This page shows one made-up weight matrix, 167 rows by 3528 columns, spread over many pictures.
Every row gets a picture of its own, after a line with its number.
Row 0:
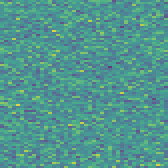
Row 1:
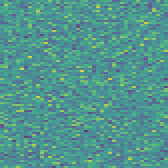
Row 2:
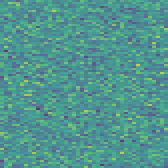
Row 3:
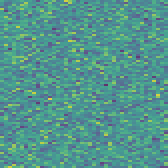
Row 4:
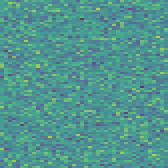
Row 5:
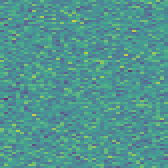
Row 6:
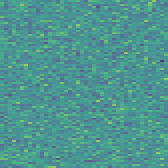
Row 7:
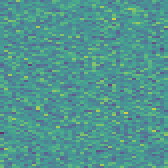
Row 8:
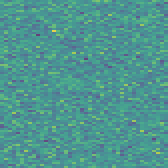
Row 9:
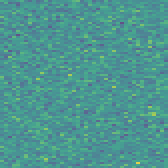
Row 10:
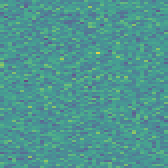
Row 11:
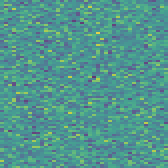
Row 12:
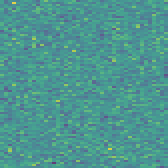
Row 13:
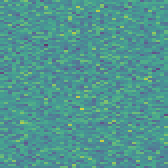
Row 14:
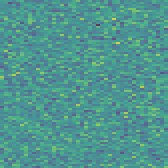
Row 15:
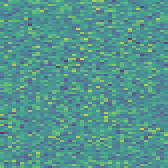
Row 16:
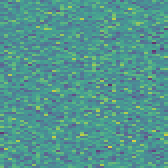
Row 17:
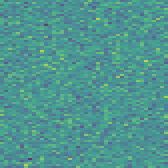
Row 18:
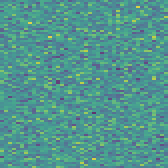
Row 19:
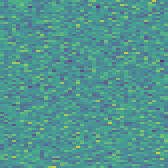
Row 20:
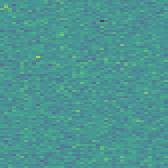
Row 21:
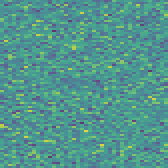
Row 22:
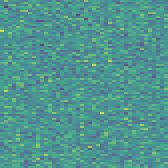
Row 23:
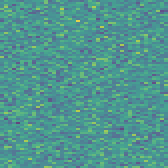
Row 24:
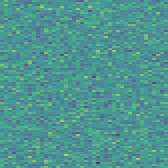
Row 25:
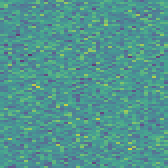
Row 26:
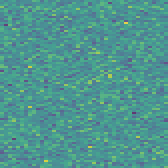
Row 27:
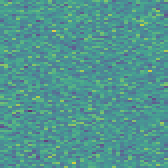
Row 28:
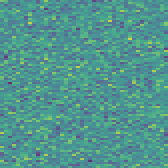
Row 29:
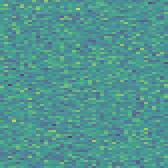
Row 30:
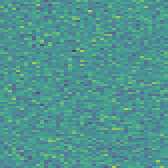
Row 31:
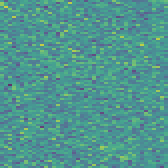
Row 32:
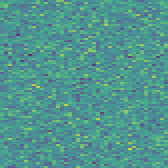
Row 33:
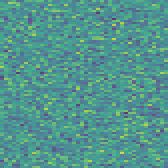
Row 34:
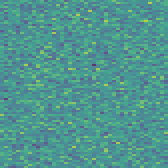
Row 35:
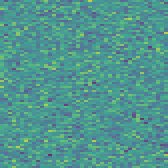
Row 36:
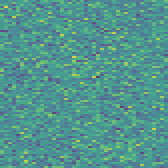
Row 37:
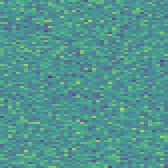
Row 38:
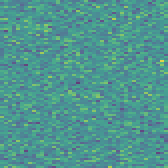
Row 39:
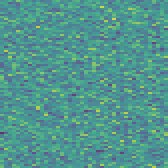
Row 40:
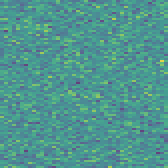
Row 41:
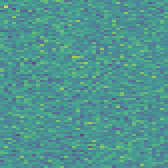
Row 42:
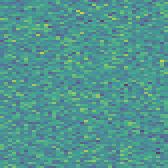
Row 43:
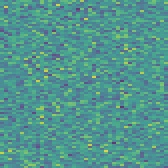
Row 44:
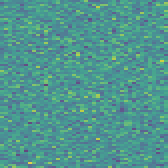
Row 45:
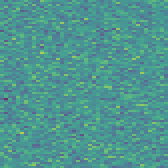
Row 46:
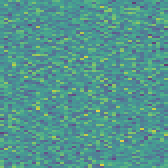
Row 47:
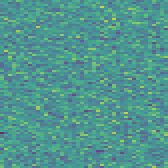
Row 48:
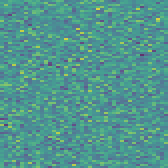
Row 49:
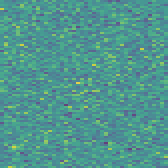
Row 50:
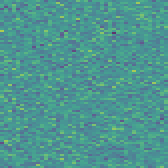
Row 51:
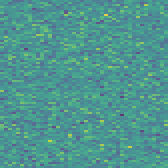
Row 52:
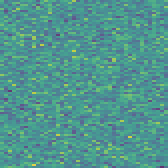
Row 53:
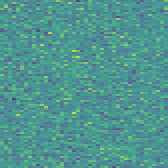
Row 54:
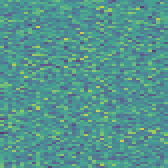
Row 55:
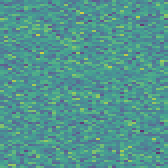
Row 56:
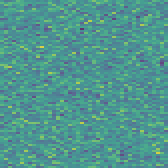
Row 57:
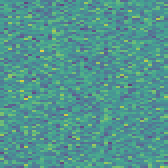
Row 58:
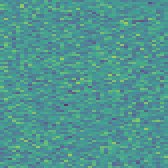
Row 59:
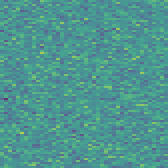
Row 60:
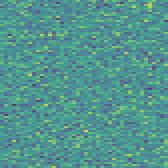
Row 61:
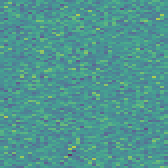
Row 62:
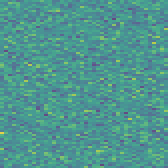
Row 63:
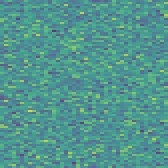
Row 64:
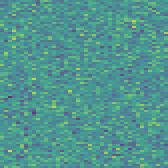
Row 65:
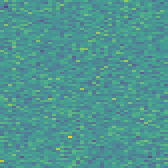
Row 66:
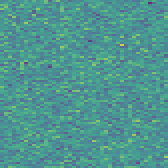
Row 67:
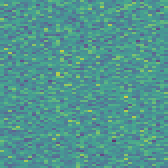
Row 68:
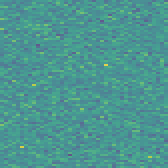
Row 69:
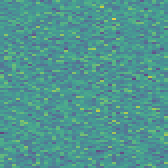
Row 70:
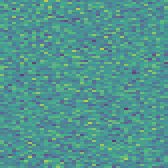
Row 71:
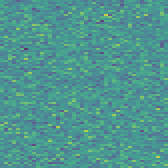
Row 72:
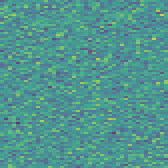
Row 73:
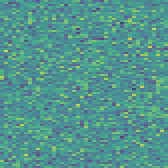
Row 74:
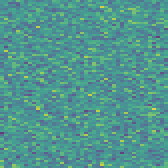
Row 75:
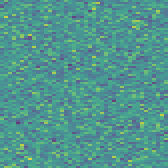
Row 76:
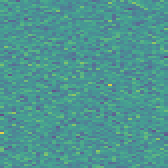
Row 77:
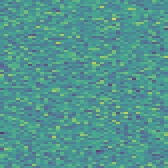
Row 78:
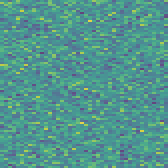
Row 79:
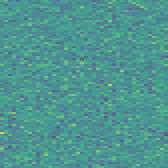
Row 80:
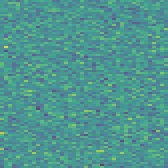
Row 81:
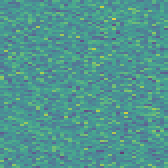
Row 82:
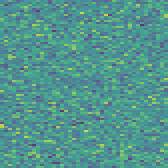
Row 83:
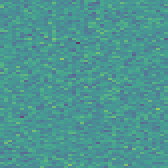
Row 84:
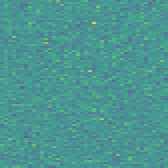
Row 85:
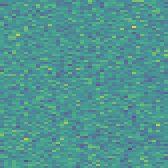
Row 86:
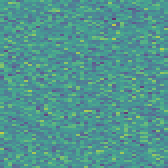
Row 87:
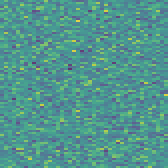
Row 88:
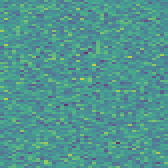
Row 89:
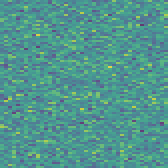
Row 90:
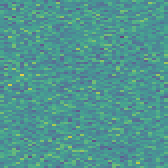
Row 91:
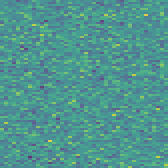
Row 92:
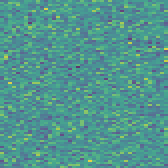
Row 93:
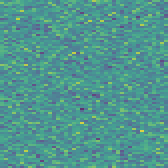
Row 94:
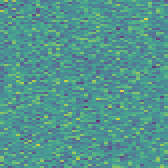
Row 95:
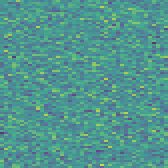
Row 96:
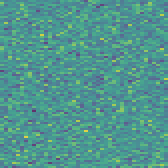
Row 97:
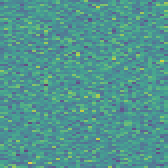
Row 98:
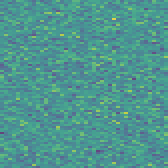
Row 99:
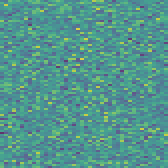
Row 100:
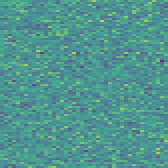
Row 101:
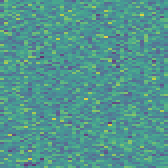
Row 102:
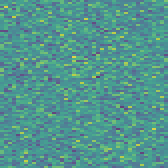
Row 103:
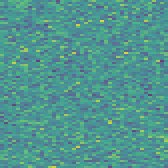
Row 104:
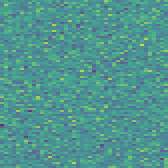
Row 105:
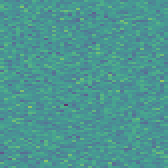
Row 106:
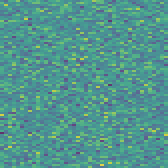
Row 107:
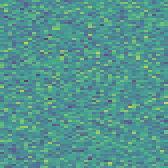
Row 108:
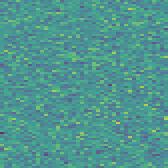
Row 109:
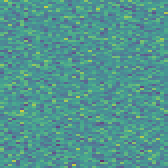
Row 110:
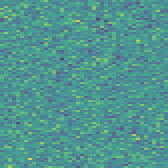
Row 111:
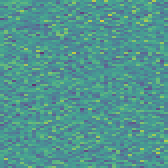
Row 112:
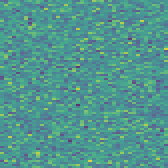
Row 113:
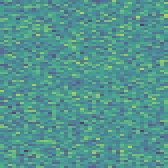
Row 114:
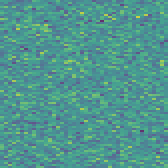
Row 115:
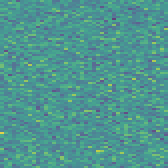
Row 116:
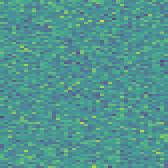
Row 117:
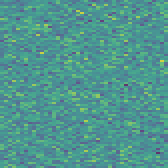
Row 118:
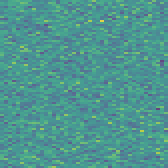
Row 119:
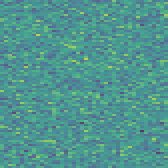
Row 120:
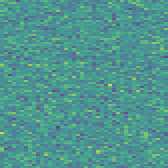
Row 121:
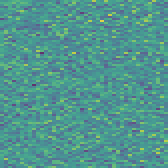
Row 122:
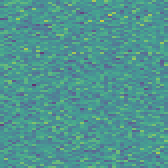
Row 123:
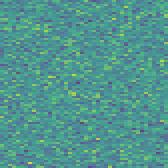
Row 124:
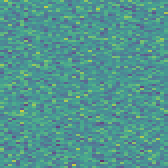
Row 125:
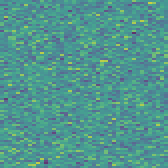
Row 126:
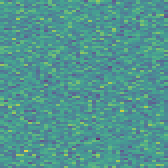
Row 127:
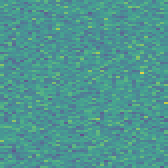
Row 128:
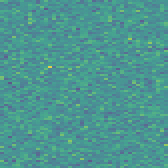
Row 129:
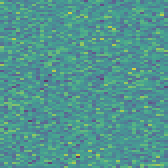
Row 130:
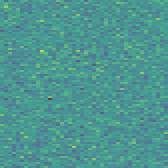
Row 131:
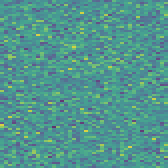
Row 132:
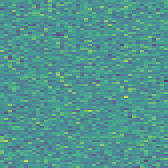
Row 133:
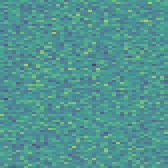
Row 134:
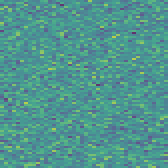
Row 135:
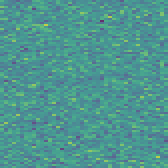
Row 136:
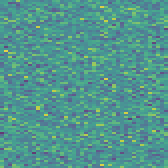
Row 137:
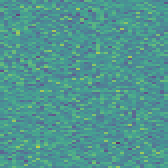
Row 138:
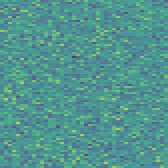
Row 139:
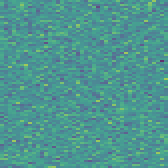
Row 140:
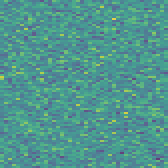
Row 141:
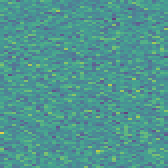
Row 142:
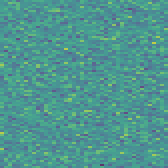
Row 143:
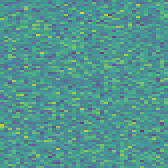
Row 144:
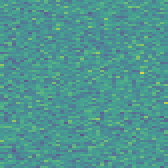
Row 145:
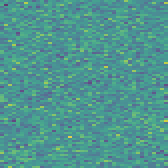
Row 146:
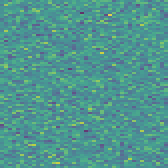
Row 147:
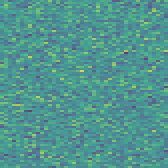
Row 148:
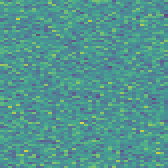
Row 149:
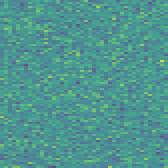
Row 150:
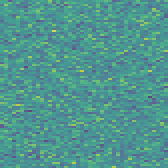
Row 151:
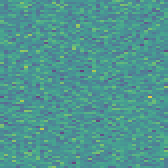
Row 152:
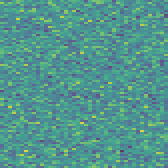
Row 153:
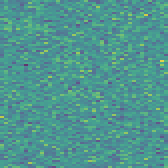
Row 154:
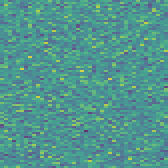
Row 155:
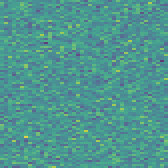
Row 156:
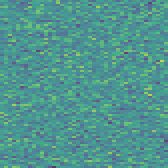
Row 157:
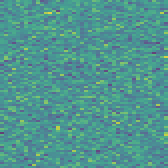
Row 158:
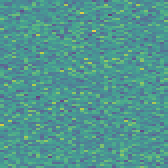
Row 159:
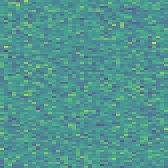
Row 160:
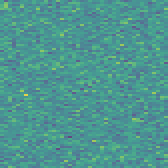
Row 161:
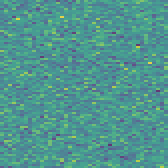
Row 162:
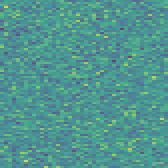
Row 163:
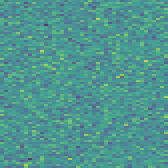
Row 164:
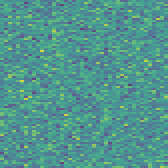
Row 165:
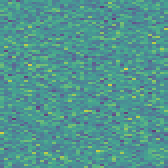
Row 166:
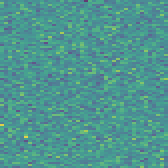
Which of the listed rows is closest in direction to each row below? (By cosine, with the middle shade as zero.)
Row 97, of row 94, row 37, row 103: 94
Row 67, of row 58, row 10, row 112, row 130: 10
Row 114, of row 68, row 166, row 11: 68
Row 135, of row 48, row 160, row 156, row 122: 156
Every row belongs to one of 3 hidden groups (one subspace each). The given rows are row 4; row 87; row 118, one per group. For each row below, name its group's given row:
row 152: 118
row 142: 4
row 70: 87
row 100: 118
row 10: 87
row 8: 118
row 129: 118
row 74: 4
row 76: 4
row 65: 87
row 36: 87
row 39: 4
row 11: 87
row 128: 4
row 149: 118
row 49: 87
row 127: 87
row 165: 4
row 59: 87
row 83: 87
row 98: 4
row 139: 118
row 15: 4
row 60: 118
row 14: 4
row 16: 4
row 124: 4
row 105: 87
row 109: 4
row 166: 118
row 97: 118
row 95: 4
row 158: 118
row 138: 87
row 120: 4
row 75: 87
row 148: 118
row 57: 87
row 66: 87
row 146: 118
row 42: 118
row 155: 118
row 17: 87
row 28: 4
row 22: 87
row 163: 87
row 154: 118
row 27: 118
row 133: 87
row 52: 87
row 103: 118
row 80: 4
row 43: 87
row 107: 87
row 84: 118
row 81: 4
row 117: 118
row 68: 118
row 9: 4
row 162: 87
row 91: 118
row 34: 87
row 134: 87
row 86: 4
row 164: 87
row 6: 118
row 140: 4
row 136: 4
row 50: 87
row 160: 87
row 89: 118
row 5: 87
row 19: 118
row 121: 118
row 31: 87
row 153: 118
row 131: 118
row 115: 4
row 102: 87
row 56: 118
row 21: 118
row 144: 87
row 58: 87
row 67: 87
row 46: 4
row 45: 87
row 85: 87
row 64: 87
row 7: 4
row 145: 87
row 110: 87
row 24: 87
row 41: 87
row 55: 118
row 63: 118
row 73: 4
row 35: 87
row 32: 87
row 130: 87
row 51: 118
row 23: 87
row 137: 87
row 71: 118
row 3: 87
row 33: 4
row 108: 4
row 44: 118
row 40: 118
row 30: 87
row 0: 118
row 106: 4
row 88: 87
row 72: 87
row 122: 118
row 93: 118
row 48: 4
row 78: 118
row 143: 118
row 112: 4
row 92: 4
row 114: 118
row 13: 4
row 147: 118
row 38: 118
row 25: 87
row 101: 87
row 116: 118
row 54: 4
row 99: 4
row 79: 4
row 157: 4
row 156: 118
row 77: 4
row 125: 87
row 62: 4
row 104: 118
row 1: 118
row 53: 87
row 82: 118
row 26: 87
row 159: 4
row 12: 87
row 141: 4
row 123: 118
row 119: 118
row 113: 118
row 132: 87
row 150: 118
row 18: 87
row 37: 118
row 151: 118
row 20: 87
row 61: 87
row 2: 4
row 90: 87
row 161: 87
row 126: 118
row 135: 118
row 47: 4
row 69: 4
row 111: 118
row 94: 87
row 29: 87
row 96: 118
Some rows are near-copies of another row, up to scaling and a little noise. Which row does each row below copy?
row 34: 133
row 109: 124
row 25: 32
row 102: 36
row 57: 164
